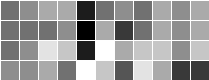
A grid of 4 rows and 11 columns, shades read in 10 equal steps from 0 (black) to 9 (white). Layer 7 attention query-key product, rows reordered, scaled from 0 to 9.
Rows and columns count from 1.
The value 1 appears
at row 1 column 5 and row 3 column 5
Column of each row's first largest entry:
3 6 6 5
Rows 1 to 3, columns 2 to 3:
5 6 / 4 4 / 5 8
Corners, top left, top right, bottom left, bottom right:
4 6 5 2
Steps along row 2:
same same up down up down up up down up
